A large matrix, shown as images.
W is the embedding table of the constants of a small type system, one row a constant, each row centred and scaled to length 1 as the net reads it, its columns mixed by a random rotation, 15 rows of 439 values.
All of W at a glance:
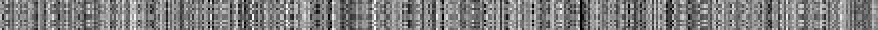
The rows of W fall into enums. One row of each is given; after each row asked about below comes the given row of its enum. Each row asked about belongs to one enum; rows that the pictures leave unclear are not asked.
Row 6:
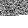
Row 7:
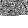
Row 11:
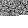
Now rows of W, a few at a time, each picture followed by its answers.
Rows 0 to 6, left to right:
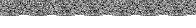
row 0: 11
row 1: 7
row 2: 6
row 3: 6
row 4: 11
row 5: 6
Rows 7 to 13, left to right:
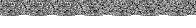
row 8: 7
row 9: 7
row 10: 6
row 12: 6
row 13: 11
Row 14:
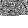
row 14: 7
